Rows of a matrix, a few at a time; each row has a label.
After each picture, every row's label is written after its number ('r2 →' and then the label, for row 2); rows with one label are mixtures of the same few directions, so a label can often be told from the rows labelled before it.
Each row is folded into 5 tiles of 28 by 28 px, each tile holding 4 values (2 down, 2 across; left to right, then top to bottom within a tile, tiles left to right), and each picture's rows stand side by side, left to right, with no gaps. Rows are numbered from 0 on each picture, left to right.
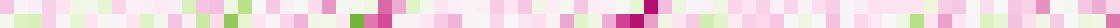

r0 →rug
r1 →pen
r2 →pen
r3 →rug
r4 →pen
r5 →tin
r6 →pen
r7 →tin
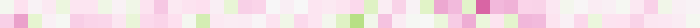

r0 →tin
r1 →tin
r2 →pen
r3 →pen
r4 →tin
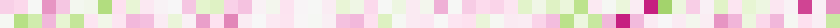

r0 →rug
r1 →pen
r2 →pen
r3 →rug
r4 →tin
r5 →rug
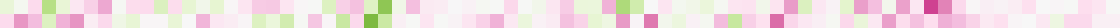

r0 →rug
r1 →rug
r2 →pen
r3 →pen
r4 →pen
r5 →tin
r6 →pen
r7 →pen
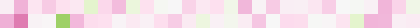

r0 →tin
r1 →rug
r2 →pen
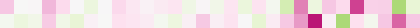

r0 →rug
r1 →rug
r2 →rug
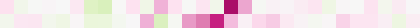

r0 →pen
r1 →pen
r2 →rug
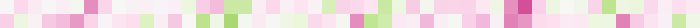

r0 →pen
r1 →pen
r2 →pen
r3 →pen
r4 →rug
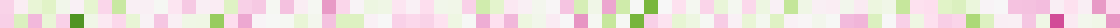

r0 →tin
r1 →pen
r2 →rug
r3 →pen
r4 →pen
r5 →pen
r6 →tin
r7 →tin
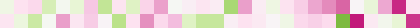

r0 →rug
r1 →tin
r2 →tin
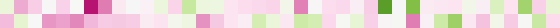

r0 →pen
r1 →rug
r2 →rug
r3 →rug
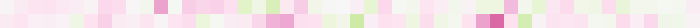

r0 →pen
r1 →rug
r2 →tin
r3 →pen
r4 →pen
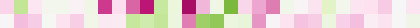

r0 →rug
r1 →rug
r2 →rug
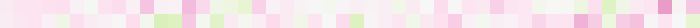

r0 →tin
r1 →rug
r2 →tin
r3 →rug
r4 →rug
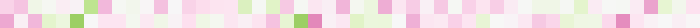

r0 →tin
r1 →rug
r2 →tin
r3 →rug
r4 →tin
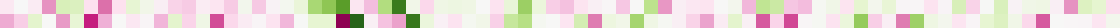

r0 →pen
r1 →tin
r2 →tin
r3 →pen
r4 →tin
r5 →pen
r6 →tin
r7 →tin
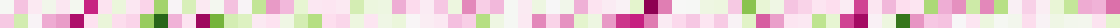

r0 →pen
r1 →tin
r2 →rug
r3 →rug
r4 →pen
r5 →rug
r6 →tin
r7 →rug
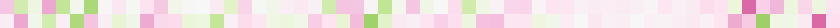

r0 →pen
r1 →tin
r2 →pen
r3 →rug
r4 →tin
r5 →rug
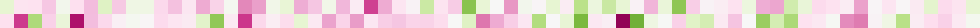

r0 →tin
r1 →pen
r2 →pen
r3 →rug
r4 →tin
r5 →pen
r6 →tin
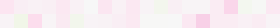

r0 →tin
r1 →tin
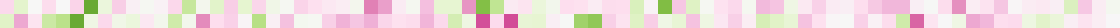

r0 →pen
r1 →rug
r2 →pen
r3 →pen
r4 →rug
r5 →pen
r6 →tin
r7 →tin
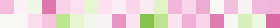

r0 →rug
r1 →tin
